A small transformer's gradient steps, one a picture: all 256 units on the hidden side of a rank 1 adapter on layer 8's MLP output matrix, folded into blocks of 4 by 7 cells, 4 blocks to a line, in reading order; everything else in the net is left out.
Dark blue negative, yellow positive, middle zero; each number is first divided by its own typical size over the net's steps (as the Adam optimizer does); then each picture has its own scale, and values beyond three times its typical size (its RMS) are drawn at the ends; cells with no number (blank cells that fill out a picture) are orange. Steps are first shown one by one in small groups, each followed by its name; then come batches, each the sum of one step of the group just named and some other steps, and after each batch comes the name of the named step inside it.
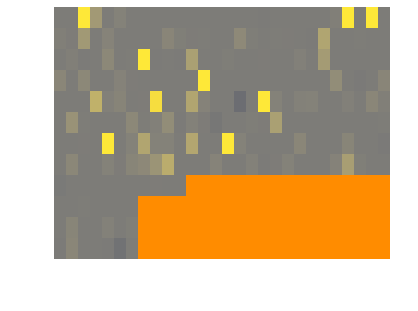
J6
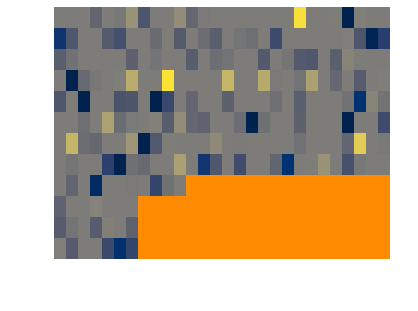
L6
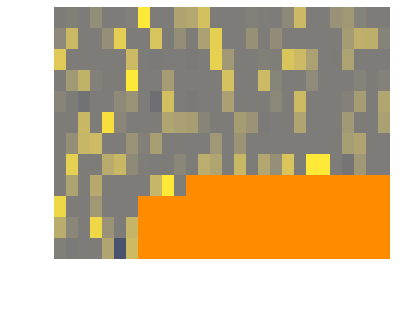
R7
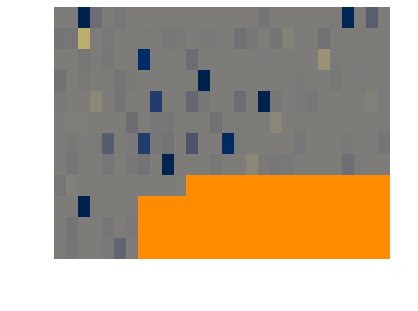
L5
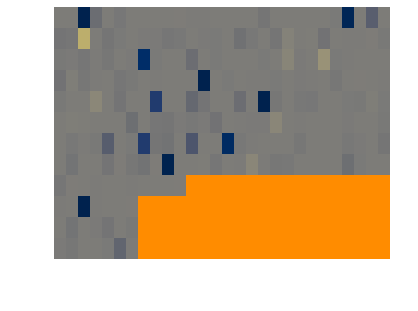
L5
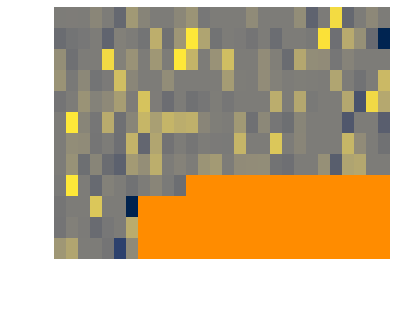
L6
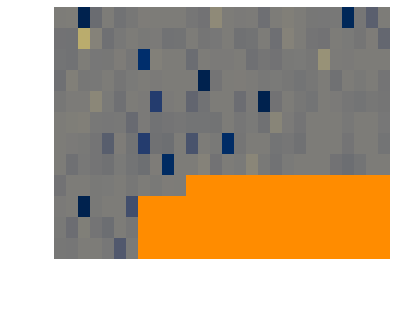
L5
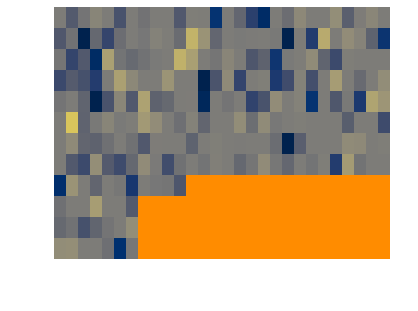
L6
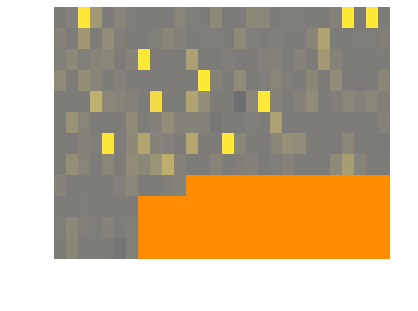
J6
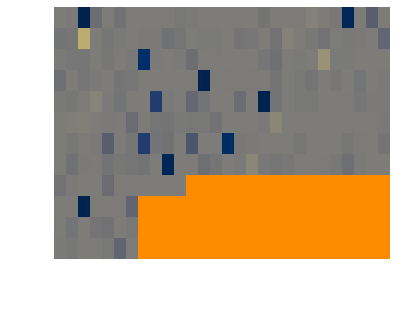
L5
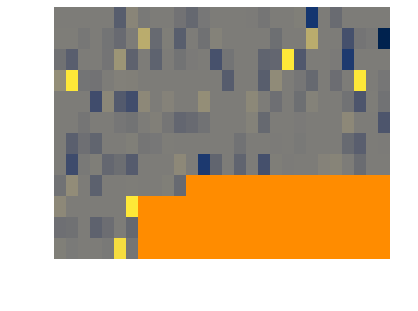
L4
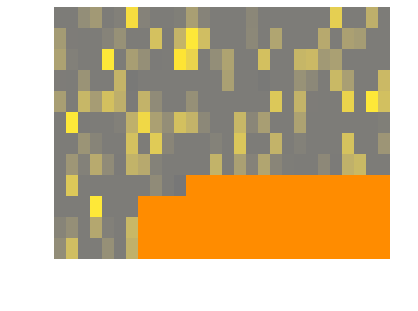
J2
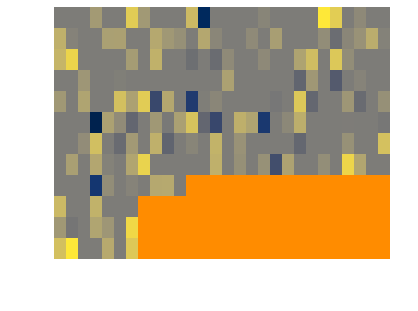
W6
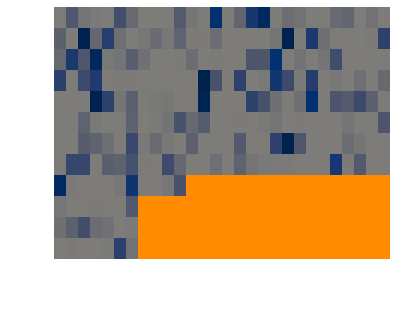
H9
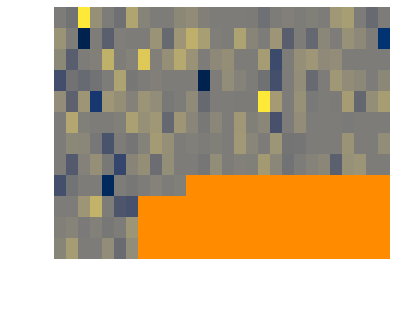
J2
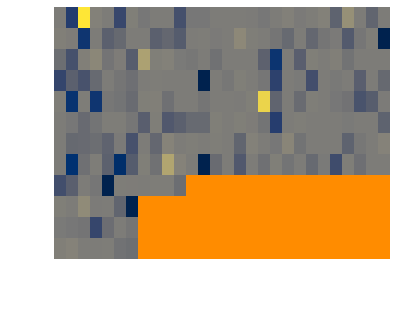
W6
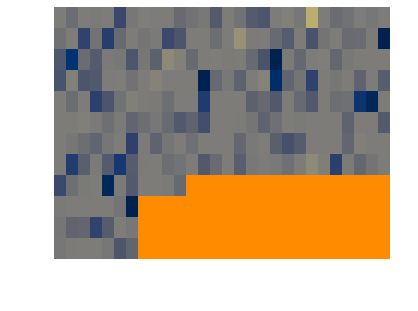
H9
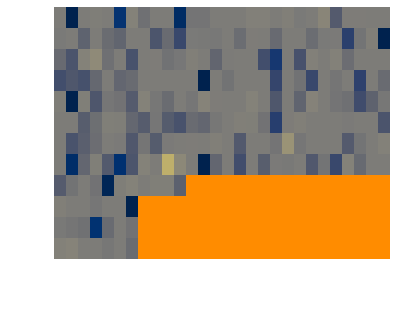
W6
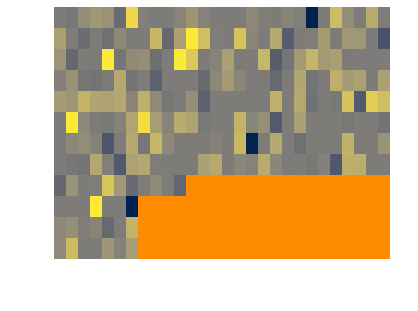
J2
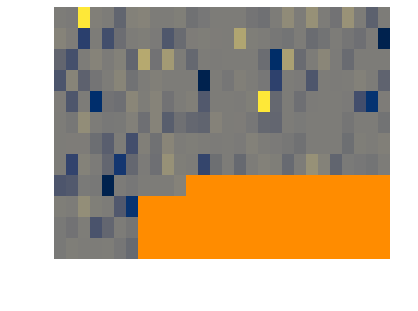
L4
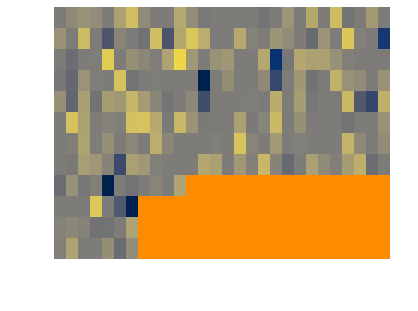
J2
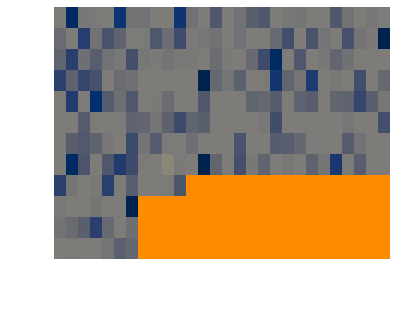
H9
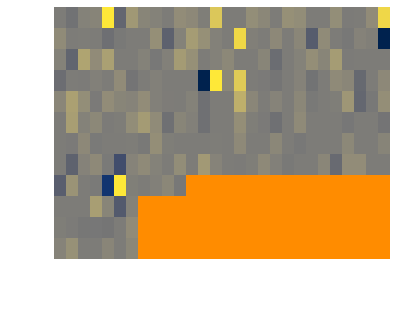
J2
